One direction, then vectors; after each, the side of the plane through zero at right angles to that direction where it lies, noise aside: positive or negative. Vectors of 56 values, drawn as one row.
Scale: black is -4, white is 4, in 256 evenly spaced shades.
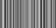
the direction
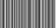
negative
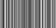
negative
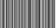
negative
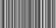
negative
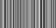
positive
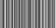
negative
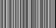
positive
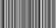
negative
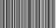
negative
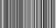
positive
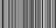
negative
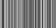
negative
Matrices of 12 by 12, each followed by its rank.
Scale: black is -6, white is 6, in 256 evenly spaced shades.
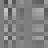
one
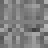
two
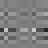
one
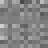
two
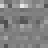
two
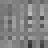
two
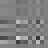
one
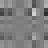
one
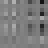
one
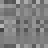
two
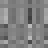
one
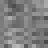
two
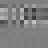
one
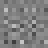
two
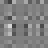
one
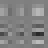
one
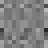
two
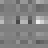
one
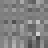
two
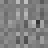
two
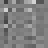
two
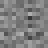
two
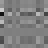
one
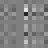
one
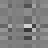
one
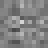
two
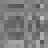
two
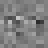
two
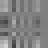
one
